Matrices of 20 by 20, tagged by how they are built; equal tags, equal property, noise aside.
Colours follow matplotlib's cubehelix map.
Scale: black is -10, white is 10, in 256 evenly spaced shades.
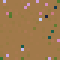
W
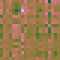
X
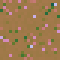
W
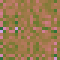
X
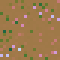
W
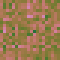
X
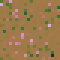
W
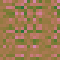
X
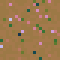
W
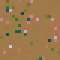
W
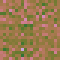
X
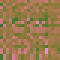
X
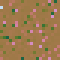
W
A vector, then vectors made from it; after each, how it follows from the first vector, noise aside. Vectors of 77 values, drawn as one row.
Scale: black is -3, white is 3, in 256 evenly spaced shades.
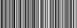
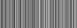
shrunk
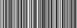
reversed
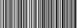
reversed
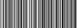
reversed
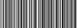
reversed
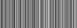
shrunk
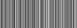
shrunk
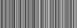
shrunk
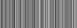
shrunk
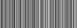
shrunk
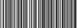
reversed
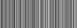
shrunk
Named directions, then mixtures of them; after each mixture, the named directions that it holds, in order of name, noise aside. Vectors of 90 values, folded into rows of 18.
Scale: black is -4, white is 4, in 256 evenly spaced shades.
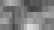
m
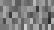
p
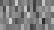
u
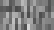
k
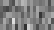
k, p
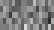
p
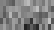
m, p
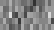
k, m, p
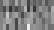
k, m, u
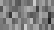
p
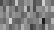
u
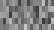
p, u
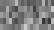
m, p, u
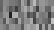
k, p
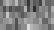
k, m, u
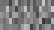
p, u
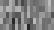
k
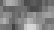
m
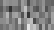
k, m, p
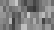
k, m, u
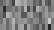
k, p, u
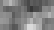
m
